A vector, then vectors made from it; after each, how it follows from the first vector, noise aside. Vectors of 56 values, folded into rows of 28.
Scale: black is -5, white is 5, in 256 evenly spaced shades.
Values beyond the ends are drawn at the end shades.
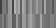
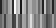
scaled up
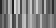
scaled up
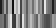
scaled up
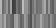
sign-scrambled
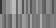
sign-scrambled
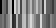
scaled up
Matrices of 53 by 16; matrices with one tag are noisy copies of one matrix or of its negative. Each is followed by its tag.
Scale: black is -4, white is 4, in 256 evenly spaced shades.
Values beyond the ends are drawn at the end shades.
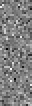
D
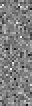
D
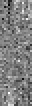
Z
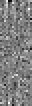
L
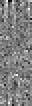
L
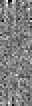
L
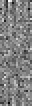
L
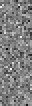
D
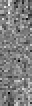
Z
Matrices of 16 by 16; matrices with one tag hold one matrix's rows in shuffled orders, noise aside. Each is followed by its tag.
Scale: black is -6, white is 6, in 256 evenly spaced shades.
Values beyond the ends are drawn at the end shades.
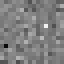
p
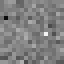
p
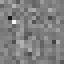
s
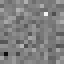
p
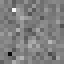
s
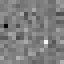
p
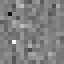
s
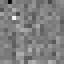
s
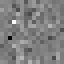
s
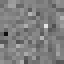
p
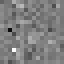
s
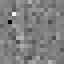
s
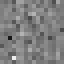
s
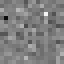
p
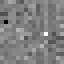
p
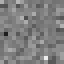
p
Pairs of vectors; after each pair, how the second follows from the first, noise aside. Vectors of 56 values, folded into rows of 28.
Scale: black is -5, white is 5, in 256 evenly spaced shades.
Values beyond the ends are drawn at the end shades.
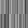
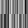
scaled up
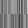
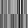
scaled up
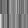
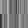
negated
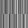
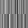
negated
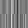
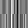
scaled up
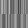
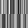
scaled up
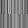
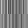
negated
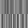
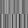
negated
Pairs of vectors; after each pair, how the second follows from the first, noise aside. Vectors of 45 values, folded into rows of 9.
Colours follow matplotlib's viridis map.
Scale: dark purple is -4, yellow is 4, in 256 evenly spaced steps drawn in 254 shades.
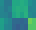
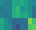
copied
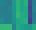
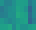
shrunk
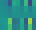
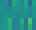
shrunk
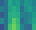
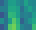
copied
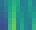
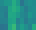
shrunk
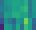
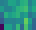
copied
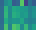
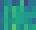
copied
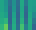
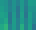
shrunk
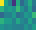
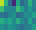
copied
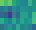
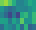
copied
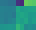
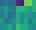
copied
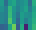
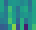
copied
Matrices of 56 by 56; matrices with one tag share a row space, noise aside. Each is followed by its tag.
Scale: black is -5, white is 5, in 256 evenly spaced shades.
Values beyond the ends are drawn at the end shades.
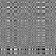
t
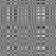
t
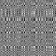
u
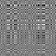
t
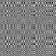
u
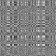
t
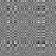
t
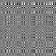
u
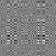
t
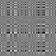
t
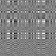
t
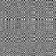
u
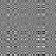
t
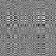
t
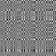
u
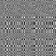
u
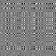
u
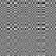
t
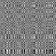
u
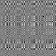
u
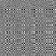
u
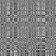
t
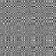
u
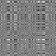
t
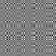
u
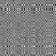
u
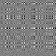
u
